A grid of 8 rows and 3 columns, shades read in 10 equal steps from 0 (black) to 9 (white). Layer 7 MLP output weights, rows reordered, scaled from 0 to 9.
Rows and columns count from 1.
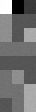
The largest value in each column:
9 5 6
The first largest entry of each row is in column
1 1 3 1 1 2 3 3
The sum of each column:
37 26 33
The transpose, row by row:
9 5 5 4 3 4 4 3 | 0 3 3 4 3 5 4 4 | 2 3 6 4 3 3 6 6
